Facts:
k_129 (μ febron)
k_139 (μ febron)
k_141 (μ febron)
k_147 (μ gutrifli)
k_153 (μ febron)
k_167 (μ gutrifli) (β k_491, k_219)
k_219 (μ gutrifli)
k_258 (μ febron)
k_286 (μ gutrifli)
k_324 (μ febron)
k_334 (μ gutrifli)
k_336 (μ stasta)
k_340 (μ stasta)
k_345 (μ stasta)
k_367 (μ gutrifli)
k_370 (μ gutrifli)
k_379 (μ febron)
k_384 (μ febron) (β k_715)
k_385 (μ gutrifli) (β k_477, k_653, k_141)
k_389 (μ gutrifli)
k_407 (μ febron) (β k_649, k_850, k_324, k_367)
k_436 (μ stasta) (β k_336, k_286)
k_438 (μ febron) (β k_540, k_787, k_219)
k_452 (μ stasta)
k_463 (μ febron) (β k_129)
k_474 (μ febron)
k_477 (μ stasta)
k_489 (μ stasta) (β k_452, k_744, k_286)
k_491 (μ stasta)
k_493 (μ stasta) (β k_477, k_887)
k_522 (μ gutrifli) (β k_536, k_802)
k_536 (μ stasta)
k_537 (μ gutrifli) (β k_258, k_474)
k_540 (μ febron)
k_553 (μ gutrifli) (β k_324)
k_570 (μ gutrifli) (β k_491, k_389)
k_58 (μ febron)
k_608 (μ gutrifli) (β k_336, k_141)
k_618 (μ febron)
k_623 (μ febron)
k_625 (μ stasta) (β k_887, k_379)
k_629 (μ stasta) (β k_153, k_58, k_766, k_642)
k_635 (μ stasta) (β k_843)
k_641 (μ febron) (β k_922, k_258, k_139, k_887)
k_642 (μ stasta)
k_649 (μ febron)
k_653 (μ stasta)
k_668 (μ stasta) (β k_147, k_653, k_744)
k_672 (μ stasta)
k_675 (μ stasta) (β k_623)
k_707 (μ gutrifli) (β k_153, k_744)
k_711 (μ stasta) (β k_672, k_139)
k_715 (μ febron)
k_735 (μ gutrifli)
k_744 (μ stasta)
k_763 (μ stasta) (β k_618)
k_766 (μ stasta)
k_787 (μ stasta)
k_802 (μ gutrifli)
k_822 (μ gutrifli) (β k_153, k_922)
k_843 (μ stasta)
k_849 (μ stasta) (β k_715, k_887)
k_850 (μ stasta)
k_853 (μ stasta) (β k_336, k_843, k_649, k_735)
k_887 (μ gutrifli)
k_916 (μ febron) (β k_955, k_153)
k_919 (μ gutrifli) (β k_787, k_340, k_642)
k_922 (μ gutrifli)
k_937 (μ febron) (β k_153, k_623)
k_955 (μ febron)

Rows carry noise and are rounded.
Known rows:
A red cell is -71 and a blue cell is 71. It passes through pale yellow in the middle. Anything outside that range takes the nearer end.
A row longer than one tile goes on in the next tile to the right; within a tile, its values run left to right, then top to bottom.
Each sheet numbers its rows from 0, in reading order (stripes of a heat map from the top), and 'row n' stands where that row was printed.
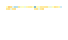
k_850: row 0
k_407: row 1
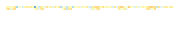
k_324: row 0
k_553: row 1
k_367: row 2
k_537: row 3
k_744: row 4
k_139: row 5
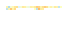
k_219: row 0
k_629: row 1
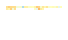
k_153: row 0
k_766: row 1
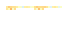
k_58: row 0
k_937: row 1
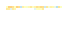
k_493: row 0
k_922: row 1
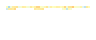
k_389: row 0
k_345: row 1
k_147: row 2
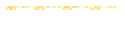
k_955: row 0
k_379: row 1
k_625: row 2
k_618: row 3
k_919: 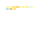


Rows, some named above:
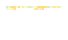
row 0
k_537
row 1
k_384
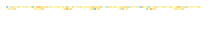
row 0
k_553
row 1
k_711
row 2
k_491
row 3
k_141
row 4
k_887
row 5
k_219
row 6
k_672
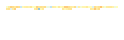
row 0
k_384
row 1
k_141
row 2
k_711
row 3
k_438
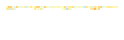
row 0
k_653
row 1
k_452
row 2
k_286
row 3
k_540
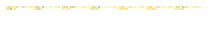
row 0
k_141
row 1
k_336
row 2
k_436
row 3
k_843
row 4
k_536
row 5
k_536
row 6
k_635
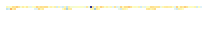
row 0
k_919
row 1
k_822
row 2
k_735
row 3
k_608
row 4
k_707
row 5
k_463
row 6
k_707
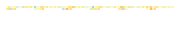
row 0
k_649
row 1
k_522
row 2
k_919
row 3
k_389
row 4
k_477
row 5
k_787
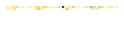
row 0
k_802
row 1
k_629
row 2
k_385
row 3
k_853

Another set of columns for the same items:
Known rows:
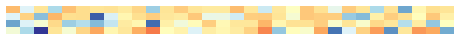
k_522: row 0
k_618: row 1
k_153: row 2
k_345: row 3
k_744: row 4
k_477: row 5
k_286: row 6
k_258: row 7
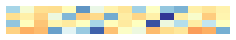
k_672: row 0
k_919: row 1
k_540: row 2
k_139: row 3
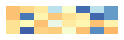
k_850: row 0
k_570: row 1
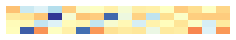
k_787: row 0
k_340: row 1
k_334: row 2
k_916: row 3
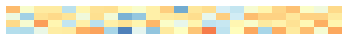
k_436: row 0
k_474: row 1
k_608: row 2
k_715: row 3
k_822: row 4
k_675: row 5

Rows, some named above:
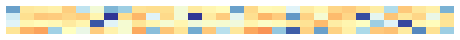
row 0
k_922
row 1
k_540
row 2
k_384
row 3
k_735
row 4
k_922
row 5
k_385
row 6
k_324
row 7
k_536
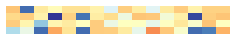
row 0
k_438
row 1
k_850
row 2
k_766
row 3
k_853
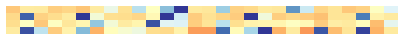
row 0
k_635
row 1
k_649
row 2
k_540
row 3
k_887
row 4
k_407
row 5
k_641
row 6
k_850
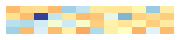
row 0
k_463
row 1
k_711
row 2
k_707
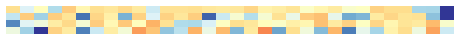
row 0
k_522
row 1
k_635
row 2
k_147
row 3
k_463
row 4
k_141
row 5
k_629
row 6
k_608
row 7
k_491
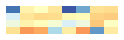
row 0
k_922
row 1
k_537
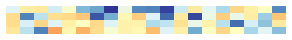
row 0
k_553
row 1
k_389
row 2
k_219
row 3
k_367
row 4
k_802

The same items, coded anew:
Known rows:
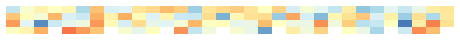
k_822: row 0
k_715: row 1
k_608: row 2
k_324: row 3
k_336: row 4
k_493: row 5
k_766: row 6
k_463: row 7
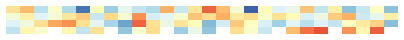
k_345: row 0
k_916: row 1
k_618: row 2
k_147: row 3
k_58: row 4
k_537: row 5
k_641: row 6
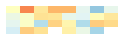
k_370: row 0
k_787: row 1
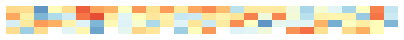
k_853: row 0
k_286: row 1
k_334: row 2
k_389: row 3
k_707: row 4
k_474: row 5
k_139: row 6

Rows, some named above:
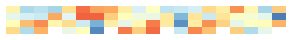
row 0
k_438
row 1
k_286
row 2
k_384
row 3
k_463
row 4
k_850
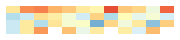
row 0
k_389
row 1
k_367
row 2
k_553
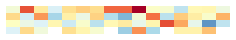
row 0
k_672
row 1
k_735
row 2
k_536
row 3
k_822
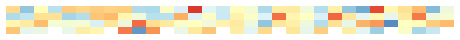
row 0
k_540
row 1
k_219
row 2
k_407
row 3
k_711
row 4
k_919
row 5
k_919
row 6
k_141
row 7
k_436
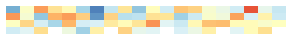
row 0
k_385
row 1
k_629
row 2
k_540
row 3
k_491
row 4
k_711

